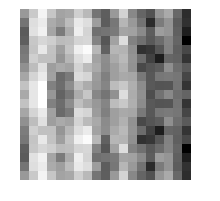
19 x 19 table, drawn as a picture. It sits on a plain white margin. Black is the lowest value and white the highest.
It is mirror symmetric from top to bottom. Upright stripes repeat 4 times across the table. Streaks run downward. Values rise toward the left.
